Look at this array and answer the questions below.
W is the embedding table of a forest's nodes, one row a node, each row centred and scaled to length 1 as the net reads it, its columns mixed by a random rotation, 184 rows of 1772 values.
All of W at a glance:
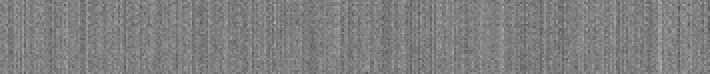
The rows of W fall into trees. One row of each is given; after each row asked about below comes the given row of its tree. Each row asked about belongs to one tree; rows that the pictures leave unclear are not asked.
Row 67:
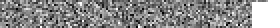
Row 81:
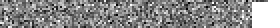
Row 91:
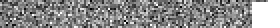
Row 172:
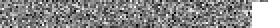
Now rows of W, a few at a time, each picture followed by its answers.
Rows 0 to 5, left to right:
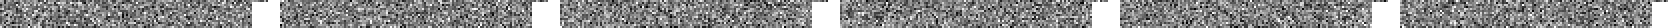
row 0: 67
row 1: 81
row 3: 172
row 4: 172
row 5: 91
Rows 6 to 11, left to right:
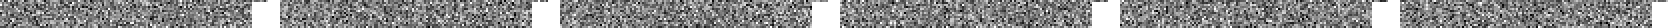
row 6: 91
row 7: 172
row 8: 172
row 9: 91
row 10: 81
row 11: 67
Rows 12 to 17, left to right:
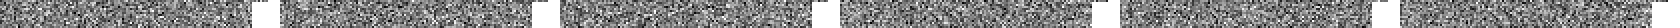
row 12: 67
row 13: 67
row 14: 67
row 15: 172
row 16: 172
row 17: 172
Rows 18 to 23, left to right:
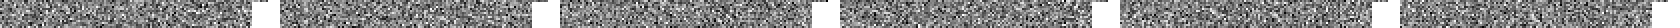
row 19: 67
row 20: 172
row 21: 172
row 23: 91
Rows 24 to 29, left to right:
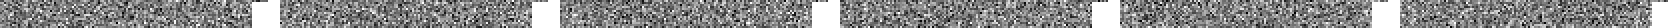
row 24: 67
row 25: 172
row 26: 172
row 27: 67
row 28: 172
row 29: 91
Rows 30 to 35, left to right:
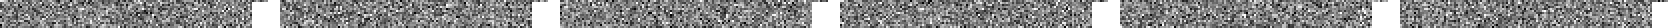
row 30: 81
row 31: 67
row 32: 172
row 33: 81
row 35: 67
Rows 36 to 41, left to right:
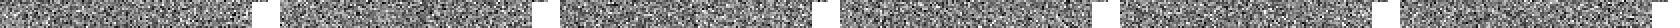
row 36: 172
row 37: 81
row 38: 67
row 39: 67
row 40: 67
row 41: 172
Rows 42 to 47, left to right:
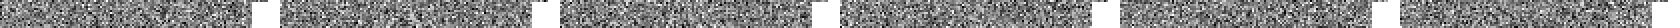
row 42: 172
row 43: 91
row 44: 91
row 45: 91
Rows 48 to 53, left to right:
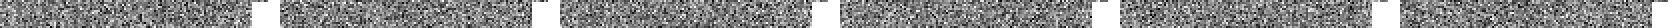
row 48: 91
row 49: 67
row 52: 172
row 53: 67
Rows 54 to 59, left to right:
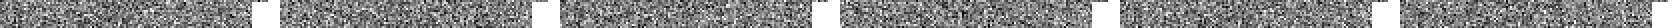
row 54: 67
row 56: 67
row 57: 67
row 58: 67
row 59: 67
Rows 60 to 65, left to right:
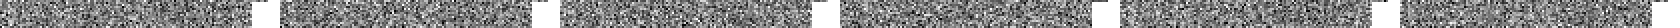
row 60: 91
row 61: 91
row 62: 91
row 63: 67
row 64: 91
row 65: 91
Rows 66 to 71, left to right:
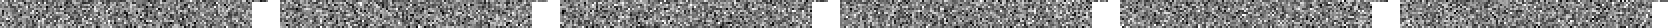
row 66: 81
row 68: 81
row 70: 172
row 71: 172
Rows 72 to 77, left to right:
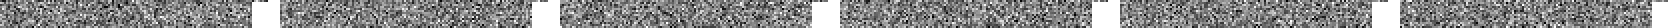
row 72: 67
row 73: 172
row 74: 172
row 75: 172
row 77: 91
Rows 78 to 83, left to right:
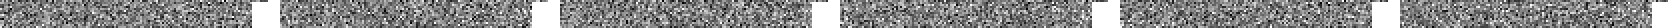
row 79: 172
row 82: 172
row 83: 81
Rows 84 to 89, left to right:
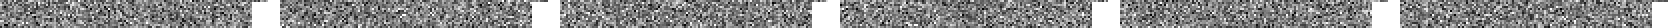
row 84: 91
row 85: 172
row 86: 91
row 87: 67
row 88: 172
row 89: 67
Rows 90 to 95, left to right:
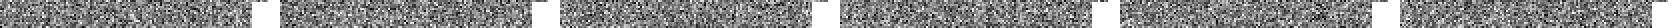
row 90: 91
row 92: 172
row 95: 81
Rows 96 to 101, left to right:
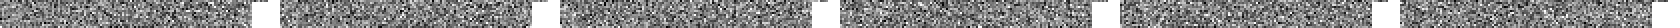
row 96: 172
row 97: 172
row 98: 172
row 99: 67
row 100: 67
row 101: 67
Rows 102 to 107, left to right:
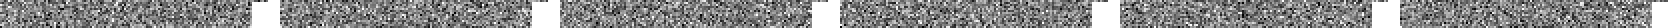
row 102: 91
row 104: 91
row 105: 91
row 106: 67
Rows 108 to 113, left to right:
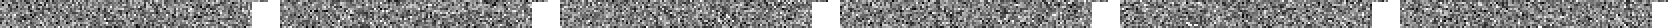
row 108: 172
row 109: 81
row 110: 172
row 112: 67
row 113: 67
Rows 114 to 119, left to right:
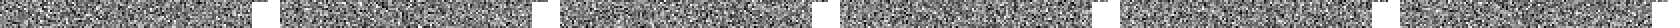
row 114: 67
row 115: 67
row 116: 81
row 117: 172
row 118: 172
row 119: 67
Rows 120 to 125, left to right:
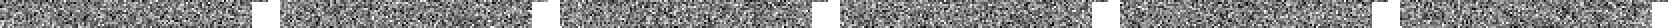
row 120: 172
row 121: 91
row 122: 172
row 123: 81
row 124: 67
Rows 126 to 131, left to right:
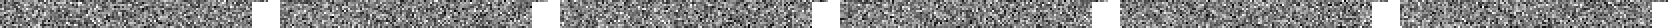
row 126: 67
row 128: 81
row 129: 172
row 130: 172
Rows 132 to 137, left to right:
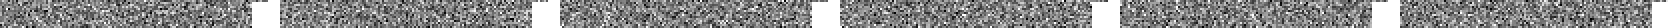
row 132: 81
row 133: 172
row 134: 172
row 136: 91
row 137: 91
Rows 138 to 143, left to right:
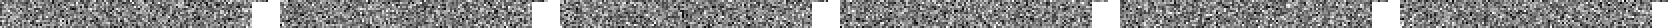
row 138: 172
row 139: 81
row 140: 67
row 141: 91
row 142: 67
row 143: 172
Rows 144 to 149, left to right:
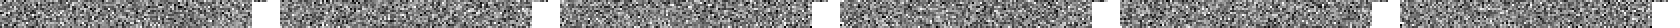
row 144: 91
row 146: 81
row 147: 81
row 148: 172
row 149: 81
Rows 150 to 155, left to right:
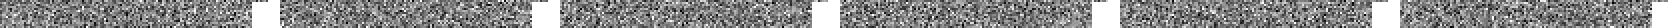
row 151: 172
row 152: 91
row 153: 91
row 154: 172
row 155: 91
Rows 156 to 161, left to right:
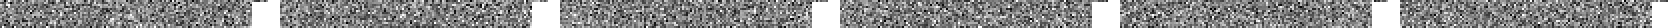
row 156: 91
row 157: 172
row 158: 172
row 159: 67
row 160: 91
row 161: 172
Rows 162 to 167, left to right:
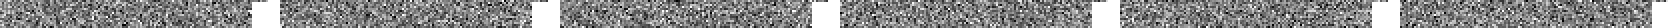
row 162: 91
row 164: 81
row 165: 91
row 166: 172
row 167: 91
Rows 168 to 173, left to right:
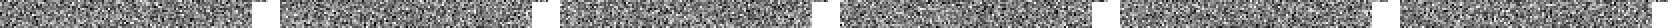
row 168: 91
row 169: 172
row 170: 91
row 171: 81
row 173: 81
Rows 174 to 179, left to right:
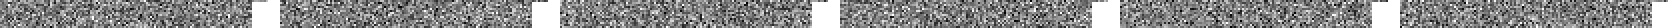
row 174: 91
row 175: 67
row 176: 91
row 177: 172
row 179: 91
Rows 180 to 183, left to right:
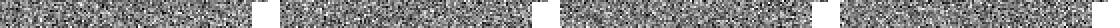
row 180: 67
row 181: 67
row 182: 172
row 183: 81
